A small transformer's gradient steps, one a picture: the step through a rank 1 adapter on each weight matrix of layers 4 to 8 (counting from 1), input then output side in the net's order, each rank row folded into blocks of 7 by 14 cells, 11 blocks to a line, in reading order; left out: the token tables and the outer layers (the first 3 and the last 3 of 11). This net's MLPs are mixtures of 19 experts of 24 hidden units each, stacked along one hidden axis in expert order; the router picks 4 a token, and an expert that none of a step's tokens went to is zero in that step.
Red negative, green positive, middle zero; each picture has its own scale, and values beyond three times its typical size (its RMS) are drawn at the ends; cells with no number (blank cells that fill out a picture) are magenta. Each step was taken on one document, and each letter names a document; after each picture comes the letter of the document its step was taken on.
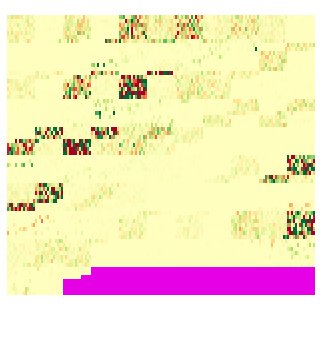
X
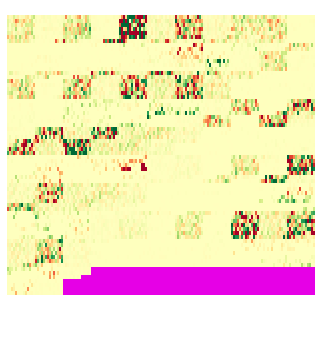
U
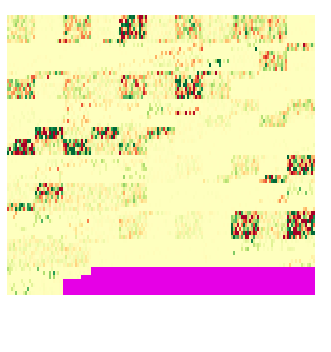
U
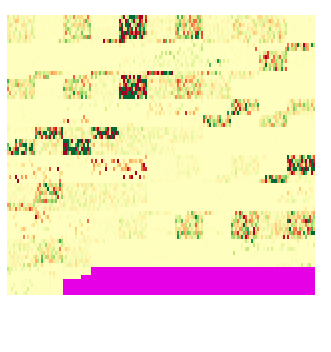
U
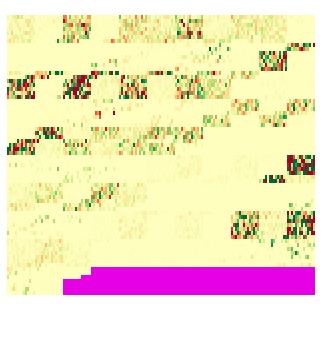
X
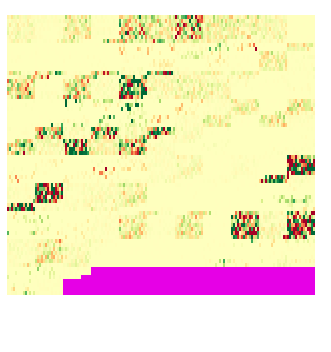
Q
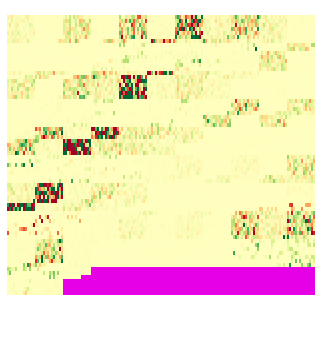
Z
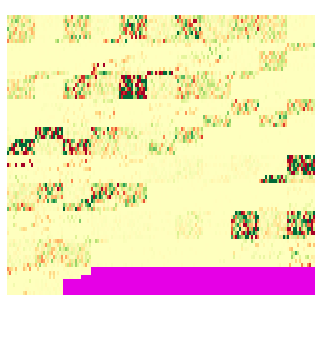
Z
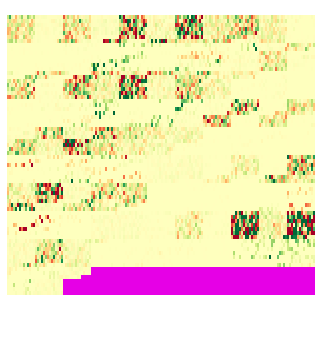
Z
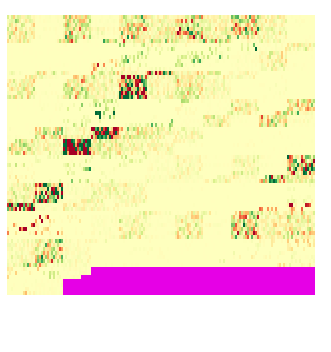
Z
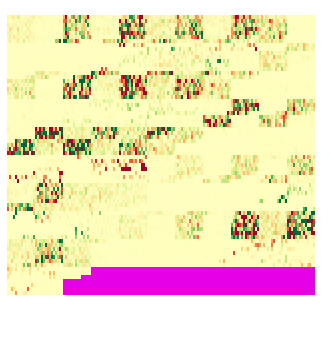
U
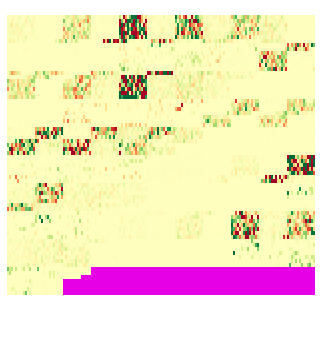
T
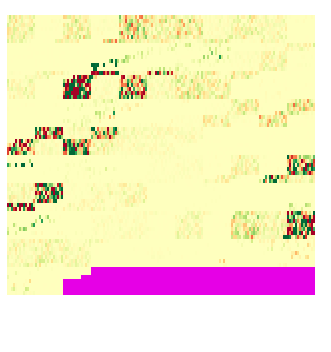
X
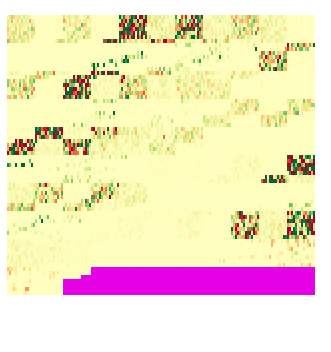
X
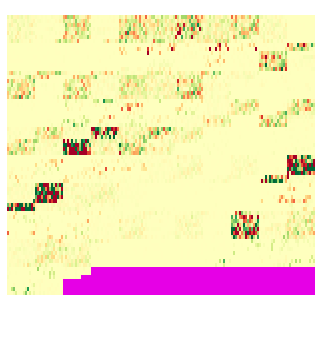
Q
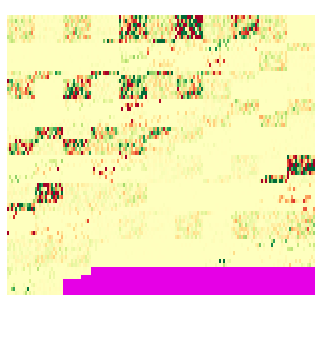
Q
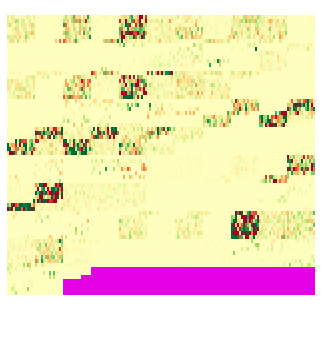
U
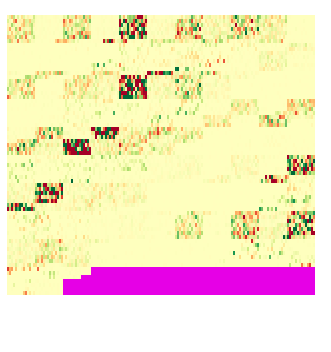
T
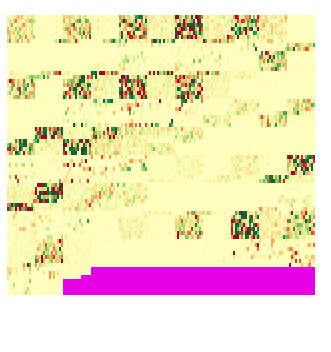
T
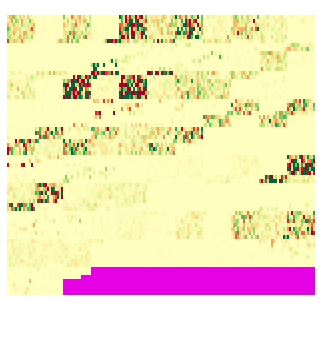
X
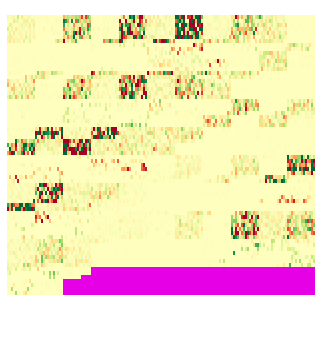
U
